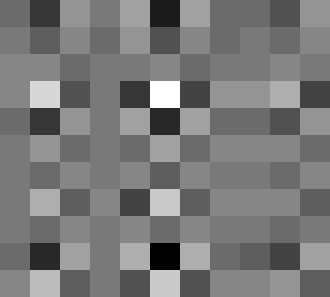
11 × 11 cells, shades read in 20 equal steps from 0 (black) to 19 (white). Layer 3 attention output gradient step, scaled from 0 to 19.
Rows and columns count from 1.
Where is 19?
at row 4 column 6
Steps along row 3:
same down up same up down up same up down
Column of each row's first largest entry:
5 5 1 6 5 6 3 6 3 5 6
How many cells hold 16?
1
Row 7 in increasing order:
7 8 8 9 9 9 9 10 10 10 10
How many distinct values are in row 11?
7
